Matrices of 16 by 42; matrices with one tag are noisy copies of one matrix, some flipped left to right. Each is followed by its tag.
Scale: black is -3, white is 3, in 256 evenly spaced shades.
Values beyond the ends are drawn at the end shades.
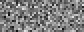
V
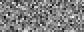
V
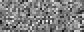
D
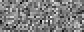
D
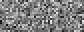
D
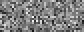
D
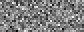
V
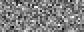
V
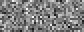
D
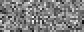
D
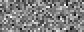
V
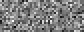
D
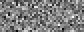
V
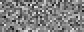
V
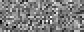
D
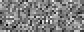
D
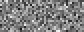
V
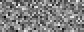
V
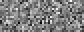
D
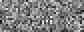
D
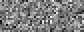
D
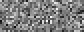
D
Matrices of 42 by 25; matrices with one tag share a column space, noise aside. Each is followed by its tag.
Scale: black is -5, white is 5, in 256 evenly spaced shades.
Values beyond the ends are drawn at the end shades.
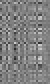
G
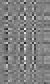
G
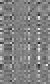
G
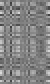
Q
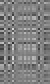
G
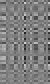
G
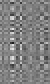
G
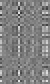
Q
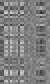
Q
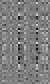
G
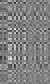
G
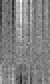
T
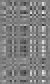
Q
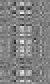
Q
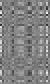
Q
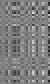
Q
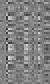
G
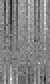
T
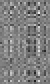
Q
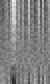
T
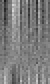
T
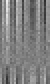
T
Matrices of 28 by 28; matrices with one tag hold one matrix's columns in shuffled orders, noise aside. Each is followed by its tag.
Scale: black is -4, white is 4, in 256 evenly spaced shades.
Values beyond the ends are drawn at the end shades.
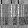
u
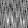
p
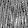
p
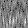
p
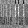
u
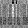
u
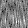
p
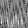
p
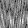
p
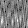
p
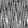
p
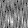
p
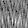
p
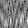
p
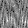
p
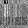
u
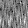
p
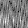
p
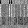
u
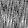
p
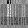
u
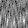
p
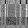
u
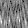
p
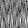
p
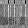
u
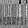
u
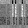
u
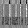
u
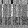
u
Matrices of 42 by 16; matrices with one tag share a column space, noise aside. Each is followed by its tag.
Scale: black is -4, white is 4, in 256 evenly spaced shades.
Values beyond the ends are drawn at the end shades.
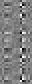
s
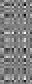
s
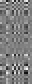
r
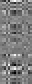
r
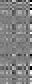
r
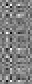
s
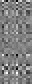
r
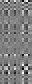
r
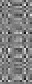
s
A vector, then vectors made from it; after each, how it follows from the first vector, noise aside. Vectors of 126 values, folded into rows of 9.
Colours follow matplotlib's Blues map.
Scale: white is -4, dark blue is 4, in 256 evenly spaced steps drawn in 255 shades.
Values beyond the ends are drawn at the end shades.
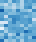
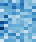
negated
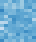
shrunk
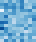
negated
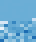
partly zeroed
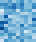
negated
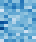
negated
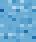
partly zeroed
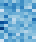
negated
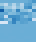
partly zeroed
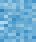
shrunk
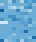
partly zeroed
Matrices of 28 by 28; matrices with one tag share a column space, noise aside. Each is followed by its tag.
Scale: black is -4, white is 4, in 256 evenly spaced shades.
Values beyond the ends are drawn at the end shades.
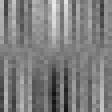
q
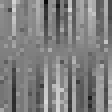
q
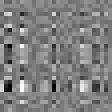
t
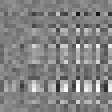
t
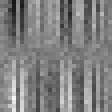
q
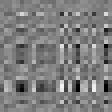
t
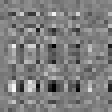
t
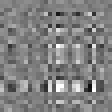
t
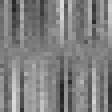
q
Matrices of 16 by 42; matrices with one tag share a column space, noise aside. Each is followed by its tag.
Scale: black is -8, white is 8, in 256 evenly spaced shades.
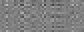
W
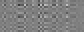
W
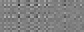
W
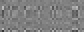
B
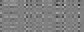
W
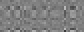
B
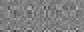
B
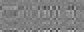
B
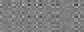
W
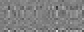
B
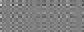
W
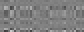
B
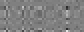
B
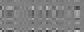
B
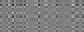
W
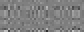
B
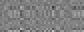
B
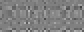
B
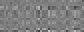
B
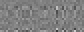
B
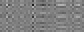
W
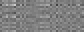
W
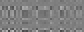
B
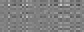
W
